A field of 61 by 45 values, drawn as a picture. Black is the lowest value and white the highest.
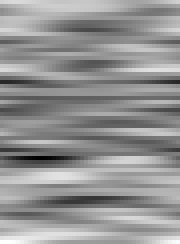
Average level on the scale: 60%. Grain: streaks across. Ninth with the lowest average: middle left.
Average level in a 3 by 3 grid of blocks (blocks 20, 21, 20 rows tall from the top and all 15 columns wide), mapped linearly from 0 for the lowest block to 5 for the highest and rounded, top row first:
5 3 4 / 0 1 2 / 5 4 5
